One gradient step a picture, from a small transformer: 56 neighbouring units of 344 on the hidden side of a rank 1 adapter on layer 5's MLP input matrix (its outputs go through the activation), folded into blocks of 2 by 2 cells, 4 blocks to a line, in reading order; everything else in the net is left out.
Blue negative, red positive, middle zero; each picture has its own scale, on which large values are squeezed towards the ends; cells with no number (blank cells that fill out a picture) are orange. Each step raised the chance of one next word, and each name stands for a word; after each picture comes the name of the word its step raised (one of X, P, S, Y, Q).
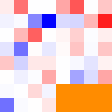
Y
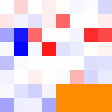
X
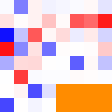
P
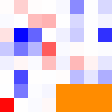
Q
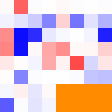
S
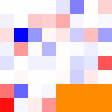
Q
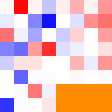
Y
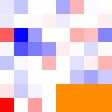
Q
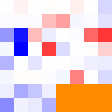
X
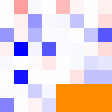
X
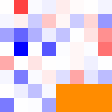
X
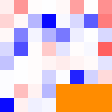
Y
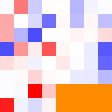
P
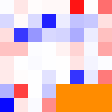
Y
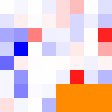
X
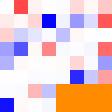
Y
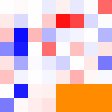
S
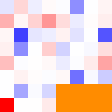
Q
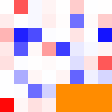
Q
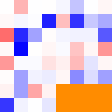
S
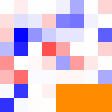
S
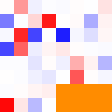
Y
